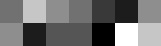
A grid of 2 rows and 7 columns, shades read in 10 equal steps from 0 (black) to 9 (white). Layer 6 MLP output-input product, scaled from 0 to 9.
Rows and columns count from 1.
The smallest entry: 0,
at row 2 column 5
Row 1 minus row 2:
-1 6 2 1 2 -8 -2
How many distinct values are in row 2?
6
